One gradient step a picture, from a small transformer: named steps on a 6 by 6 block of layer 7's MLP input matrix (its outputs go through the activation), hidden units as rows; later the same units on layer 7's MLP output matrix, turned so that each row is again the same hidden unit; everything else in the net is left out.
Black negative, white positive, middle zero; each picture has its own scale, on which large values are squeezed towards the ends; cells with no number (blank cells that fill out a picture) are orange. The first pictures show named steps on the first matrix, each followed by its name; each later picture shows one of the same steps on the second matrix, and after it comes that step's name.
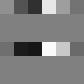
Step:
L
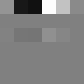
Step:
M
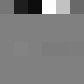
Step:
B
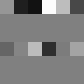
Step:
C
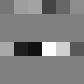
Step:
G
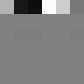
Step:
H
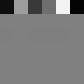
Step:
M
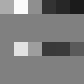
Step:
G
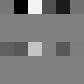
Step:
C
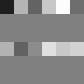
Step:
L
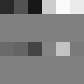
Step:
B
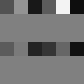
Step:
G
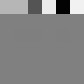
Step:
M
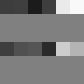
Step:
G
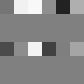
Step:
G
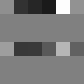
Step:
G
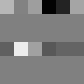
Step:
L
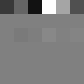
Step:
H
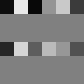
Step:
L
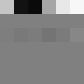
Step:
H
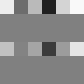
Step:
B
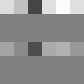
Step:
C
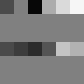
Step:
L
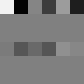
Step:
B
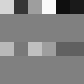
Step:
B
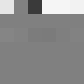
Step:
H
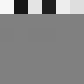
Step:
M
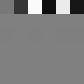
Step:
M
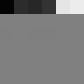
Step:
M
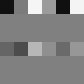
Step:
C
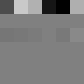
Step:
H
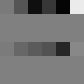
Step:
B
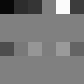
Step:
C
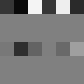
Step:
G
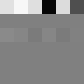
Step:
H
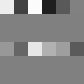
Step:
L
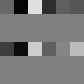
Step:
C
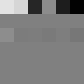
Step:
H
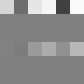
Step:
B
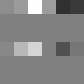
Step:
C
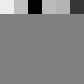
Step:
M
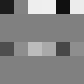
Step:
G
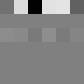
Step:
H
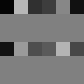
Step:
G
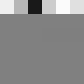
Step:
M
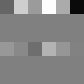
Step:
C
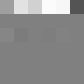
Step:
H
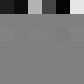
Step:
H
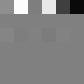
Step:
H
